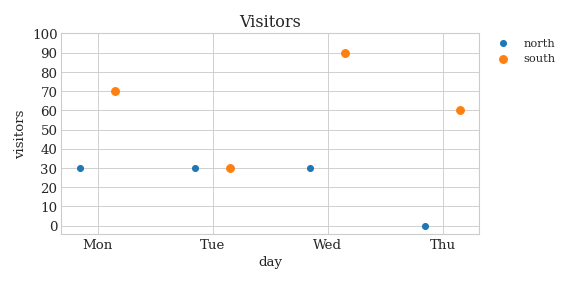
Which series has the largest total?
south
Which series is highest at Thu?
south
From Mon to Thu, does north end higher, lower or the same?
lower
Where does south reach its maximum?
Wed
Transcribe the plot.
Title: Visitors
x-axis: day, ticks Mon Tue Wed Thu
y-axis: visitors, ticks 0 10 20 30 40 50 60 70 80 90 100
Legend: north, south
Values:
north: 30 30 30 0
south: 70 30 90 60
